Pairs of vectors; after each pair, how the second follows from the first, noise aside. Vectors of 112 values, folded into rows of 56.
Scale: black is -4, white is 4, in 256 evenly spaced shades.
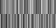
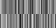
negated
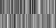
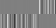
partly zeroed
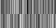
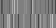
partly zeroed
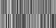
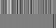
partly zeroed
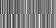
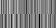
negated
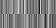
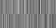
shrunk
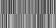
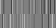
partly zeroed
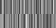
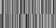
negated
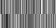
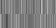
shrunk
